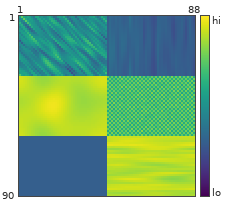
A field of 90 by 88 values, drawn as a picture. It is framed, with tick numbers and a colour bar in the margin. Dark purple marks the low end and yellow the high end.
It is made of 3 by 2 panels. Panel 1,1: middling, slanting down to the right. Panel 1,2: low, streaked downward, faint in contrast. Panel 2,1: very high, smooth, faint in contrast. Panel 2,2: high, checkered. Panel 3,1: low, flat. Panel 3,2: very high, streaked across, faint in contrast.
